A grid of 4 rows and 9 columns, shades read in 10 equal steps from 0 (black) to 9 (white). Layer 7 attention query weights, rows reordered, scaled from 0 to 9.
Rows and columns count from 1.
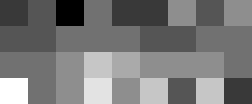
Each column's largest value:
9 4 5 8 6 7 5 7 5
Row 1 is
2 3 0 4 2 2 5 3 5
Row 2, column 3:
4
